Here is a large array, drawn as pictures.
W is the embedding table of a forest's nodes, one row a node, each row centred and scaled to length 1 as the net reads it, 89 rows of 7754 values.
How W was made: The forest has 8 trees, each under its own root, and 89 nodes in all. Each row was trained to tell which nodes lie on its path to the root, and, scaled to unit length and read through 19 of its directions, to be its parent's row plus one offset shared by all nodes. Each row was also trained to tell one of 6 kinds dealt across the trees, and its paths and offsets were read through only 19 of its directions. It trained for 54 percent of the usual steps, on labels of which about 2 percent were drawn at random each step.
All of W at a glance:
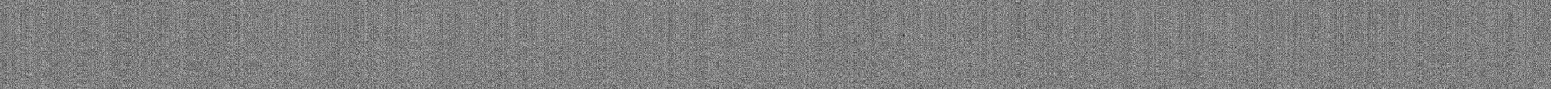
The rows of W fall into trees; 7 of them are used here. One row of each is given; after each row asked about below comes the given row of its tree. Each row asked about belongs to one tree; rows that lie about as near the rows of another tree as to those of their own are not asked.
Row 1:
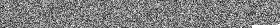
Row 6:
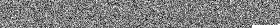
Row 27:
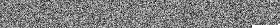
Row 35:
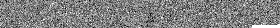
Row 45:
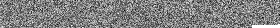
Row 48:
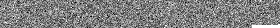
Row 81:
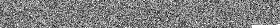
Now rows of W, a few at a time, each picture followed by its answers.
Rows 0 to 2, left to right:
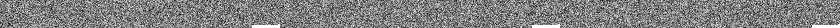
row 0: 35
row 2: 27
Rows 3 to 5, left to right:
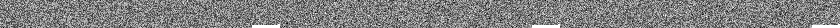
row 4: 27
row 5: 48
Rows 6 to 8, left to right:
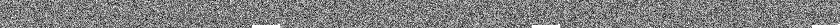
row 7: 81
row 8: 1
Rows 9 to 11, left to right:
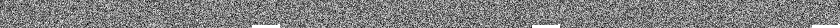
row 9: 27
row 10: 27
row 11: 48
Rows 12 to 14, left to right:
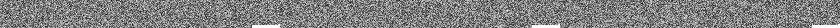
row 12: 27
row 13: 81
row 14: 35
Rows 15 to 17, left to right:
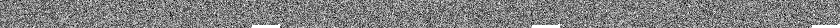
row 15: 35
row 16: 35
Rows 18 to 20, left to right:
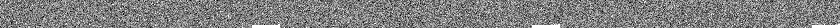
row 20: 81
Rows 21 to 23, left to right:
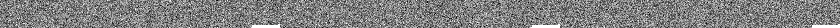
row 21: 35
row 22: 81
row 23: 6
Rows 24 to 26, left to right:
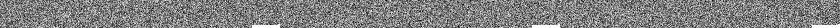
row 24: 35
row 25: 27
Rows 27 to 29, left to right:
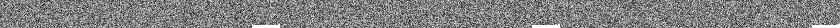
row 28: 27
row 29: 81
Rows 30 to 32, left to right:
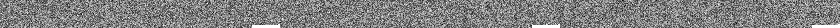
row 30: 35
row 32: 1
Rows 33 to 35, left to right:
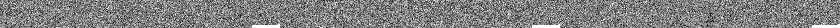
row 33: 81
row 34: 27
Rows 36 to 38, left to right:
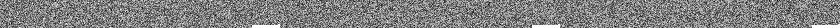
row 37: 27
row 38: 35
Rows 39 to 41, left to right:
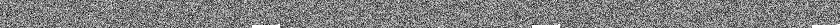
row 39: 81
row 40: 27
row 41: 1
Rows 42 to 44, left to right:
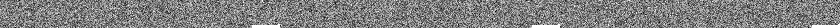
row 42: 45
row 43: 45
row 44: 35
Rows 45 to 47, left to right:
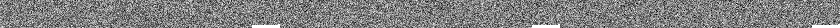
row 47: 1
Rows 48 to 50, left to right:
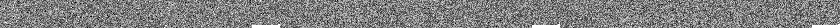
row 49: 35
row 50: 35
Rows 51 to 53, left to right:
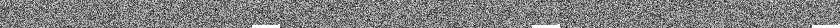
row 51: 6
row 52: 1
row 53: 27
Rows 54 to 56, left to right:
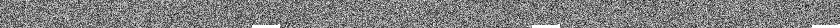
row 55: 35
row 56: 6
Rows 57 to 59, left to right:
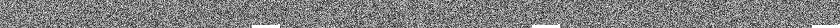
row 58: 6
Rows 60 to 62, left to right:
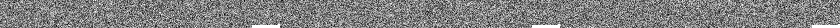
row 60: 81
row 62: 48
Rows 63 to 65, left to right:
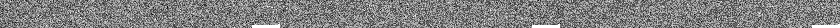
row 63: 1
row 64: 35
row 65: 1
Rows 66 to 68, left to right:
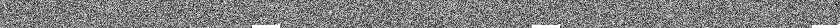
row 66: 1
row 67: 48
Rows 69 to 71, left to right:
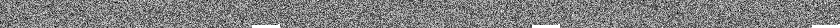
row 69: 35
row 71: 6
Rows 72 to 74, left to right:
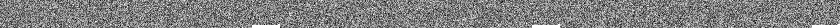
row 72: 27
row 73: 1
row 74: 81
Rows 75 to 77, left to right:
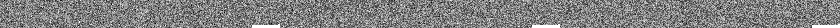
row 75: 27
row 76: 6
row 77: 27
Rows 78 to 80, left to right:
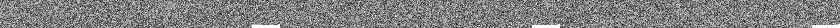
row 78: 48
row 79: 1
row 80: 27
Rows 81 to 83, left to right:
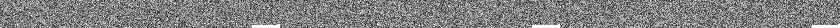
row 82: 1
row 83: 35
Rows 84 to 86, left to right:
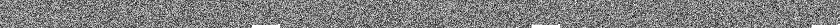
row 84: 6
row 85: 48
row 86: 45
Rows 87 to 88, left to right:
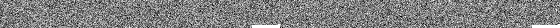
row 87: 81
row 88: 48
